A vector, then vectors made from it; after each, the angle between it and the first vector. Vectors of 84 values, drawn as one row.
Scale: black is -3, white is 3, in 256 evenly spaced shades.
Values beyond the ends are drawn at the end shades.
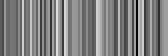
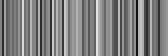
nearly parallel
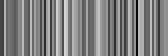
nearly parallel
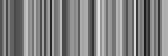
partly aligned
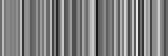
nearly opposite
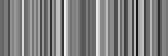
nearly parallel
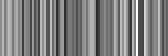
nearly opposite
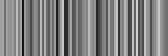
nearly opposite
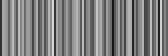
partly aligned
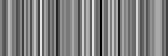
partly opposed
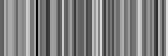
orthogonal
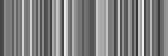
nearly parallel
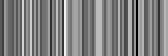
nearly parallel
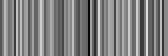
orthogonal
